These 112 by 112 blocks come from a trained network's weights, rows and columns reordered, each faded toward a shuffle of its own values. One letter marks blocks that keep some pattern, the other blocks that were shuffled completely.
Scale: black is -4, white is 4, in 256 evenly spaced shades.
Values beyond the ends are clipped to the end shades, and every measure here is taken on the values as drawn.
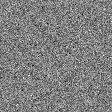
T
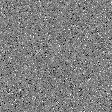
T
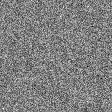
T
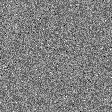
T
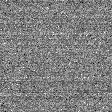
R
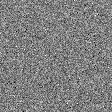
T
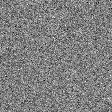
T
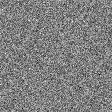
T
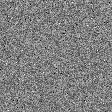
T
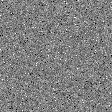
T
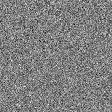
R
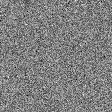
T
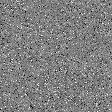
T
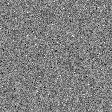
T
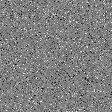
R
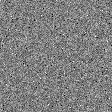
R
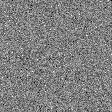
T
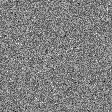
T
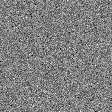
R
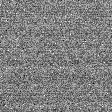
R
